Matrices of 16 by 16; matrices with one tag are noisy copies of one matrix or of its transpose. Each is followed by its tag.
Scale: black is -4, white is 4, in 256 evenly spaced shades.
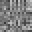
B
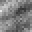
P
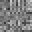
B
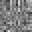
B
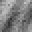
P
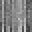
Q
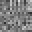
B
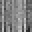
Q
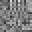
B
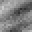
P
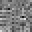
B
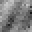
P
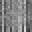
Q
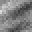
P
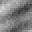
P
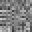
B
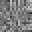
B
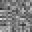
B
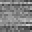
Q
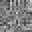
B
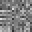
B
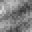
P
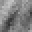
P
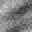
P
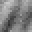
P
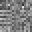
B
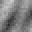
P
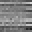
Q
